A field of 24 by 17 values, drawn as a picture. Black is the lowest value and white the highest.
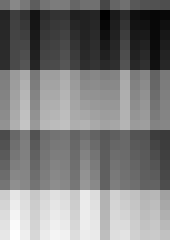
The top right is the ninth with the lowest average. There are no lone odd cells. There is an overall slope up to the bottom. Horizontal stripes repeat 2 times down the table.
